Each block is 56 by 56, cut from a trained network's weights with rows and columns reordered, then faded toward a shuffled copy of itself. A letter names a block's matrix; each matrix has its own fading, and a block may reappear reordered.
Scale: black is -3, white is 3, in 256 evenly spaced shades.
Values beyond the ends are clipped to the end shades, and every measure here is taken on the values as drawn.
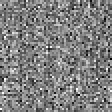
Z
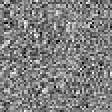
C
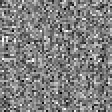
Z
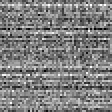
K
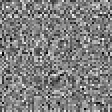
C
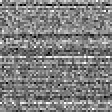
K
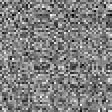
C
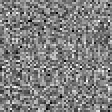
C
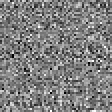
C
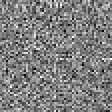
C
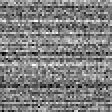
K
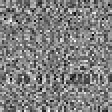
C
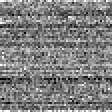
K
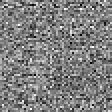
C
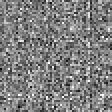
Z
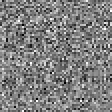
C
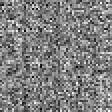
Z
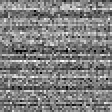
K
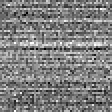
K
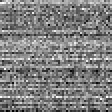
K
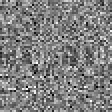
C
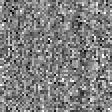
Z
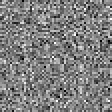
C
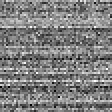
K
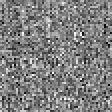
Z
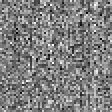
Z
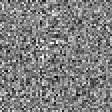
C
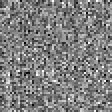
Z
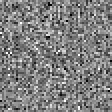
Z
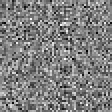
C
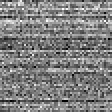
K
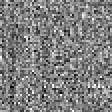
Z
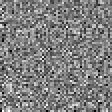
C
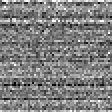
K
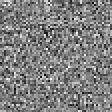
C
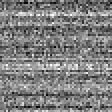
K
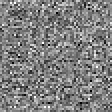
C
